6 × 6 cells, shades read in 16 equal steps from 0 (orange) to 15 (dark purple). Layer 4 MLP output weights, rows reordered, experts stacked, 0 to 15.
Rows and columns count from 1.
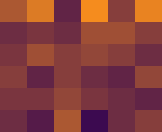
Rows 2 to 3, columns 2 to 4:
10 11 7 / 7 9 8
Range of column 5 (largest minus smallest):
5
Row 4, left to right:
9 12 9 11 12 8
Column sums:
57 54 55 51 59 50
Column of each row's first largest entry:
3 1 6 2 6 4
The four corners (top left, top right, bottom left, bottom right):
6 1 11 9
